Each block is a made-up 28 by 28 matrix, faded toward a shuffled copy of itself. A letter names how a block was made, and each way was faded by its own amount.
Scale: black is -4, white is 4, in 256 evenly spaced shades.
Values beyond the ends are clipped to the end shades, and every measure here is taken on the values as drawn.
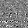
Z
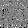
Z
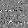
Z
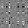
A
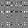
A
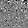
Z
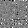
Z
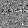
Z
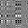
A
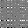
A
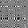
A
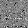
Z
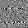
Z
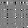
A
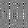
A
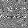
Z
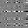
A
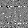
Z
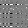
A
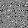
Z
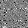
Z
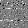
Z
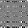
A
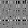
A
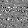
Z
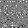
Z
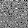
Z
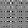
A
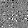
Z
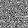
Z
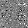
Z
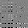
A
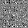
Z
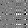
A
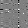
A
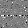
Z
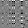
A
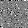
Z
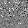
Z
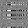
A
